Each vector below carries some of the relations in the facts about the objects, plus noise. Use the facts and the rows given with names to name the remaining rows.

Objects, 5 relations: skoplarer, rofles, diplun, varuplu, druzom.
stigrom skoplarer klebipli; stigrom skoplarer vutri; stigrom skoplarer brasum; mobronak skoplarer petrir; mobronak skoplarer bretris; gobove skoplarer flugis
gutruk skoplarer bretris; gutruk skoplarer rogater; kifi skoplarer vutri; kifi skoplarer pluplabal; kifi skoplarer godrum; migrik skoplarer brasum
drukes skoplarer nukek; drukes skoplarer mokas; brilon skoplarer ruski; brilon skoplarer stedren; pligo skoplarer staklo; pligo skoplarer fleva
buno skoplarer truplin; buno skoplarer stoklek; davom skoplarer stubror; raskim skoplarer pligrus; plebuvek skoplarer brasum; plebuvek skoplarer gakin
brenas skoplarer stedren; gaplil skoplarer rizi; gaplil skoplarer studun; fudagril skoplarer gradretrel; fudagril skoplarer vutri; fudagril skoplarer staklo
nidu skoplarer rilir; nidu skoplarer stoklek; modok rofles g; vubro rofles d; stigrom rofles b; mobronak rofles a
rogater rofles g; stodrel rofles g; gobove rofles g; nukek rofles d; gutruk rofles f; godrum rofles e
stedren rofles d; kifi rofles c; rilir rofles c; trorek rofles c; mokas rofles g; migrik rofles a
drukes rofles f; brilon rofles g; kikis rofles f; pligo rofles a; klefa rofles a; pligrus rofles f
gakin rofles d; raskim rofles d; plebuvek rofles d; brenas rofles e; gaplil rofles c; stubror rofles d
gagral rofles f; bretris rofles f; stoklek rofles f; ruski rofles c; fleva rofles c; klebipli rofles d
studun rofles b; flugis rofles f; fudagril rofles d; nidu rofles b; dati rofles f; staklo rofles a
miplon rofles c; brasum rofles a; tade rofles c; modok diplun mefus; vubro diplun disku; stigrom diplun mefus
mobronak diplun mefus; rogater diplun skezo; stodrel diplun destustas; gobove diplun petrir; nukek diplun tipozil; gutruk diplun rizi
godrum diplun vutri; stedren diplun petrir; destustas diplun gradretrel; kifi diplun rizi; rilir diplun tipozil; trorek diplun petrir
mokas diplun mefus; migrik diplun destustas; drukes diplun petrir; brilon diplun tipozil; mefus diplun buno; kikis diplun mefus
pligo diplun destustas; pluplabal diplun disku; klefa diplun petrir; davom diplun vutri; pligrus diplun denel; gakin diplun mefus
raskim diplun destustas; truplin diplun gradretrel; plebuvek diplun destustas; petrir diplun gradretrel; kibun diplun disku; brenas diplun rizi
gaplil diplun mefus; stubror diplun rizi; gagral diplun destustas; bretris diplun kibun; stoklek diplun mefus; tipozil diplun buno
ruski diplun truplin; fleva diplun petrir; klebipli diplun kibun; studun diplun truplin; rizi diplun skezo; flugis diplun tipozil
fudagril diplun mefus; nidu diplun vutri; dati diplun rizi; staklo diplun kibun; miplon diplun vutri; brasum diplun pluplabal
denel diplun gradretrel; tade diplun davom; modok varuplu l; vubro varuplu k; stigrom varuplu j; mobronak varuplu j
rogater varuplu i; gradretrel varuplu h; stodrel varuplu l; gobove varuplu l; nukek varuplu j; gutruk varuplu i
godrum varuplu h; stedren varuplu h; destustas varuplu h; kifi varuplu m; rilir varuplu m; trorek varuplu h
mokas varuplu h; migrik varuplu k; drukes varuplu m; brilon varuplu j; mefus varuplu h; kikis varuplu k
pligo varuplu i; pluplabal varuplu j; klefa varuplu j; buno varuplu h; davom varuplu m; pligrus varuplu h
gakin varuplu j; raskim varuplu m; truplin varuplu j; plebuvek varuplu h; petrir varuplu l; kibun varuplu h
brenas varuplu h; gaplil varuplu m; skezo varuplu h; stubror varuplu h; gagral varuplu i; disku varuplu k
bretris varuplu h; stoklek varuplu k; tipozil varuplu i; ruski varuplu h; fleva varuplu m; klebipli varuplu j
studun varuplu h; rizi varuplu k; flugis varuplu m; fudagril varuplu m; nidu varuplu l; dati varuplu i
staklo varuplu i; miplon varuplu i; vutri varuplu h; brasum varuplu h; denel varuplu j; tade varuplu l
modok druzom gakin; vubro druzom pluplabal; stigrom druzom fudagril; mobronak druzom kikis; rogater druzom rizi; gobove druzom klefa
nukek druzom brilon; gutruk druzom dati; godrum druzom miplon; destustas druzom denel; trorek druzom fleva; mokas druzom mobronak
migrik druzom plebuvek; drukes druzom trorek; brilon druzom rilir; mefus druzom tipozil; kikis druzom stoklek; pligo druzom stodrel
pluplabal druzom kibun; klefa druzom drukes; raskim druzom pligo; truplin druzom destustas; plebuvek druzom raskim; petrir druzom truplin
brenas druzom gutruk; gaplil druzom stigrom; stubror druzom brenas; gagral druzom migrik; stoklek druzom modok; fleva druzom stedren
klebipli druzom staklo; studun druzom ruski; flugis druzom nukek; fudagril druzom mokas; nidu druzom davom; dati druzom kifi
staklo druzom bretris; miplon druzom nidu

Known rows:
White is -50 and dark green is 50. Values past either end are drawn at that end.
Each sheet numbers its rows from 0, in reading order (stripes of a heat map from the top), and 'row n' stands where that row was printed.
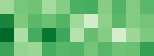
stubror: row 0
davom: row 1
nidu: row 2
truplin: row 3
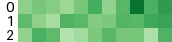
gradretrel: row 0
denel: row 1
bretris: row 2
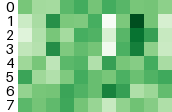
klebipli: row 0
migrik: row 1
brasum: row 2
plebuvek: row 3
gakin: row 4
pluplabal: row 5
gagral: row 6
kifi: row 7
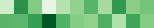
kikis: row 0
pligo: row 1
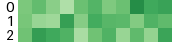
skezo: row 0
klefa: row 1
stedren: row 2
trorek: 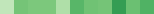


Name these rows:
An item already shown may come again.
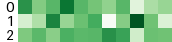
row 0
gobove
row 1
migrik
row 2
rogater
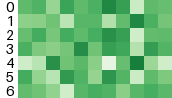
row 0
rogater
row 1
vutri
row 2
rogater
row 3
tipozil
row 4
plebuvek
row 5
tade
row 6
mefus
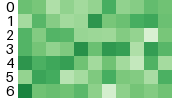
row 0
rilir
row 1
godrum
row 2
drukes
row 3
tipozil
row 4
mobronak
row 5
bretris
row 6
davom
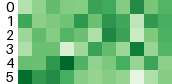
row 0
studun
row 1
tipozil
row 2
dati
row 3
vubro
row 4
pligo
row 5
brilon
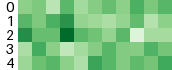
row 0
fleva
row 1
raskim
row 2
gobove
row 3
mokas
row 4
ruski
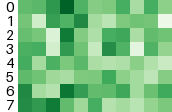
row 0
pligo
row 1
stigrom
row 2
stodrel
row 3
modok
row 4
fudagril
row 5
flugis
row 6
petrir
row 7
brenas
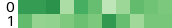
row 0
buno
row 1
nukek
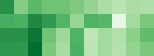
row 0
gaplil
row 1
gutruk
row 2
brenas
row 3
brenas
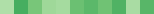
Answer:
pligrus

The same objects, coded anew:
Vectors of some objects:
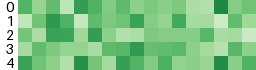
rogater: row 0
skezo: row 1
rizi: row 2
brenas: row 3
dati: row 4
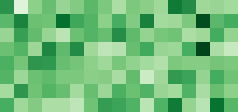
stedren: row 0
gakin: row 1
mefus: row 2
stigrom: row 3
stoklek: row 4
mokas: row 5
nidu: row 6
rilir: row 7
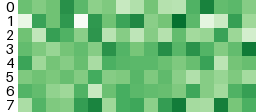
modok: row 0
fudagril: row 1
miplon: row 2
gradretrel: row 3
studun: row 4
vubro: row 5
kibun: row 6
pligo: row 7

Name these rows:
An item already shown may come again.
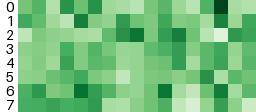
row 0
stigrom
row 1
dati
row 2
raskim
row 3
migrik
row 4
migrik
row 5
stodrel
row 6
klebipli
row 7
nukek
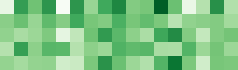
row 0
fudagril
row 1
vubro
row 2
drukes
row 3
nidu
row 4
drukes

